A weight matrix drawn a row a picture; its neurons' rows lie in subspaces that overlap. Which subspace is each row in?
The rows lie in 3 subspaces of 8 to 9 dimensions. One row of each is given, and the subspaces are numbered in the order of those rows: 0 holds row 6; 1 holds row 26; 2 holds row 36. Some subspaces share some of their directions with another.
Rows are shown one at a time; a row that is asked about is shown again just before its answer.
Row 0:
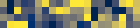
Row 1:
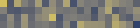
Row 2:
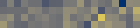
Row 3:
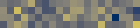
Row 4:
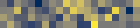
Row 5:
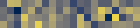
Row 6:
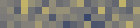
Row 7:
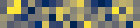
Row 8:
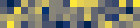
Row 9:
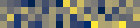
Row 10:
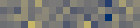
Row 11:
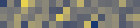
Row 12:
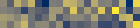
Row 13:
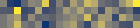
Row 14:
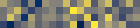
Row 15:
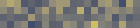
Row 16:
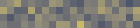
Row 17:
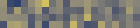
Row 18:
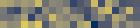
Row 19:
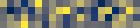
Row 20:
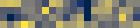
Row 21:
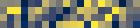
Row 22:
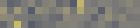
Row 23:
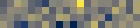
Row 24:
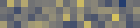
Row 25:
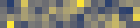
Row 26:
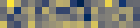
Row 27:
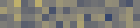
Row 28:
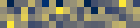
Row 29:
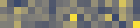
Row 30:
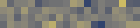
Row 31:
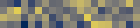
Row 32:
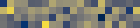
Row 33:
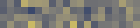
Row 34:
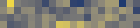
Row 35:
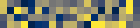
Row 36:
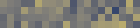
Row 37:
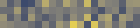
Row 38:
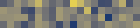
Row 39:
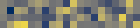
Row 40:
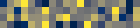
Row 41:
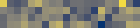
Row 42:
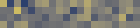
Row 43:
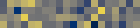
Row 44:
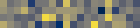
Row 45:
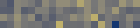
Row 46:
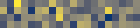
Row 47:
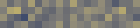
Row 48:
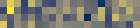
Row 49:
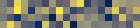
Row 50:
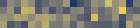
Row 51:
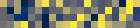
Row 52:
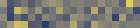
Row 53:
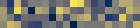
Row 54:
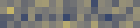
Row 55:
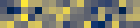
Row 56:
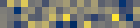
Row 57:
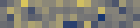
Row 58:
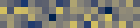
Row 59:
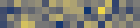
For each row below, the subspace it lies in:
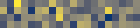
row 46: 1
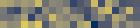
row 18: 0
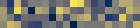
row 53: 1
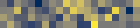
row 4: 2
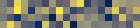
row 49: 1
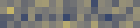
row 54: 0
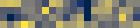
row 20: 1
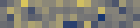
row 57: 0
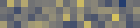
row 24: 0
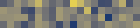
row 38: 1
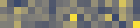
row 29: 0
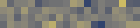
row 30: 0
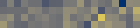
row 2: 0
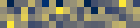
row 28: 0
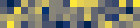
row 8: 1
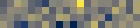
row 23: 1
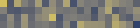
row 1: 0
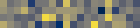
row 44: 0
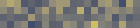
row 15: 1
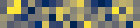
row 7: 1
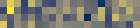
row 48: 1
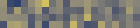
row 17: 1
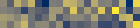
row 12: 2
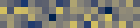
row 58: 0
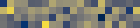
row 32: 0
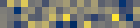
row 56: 0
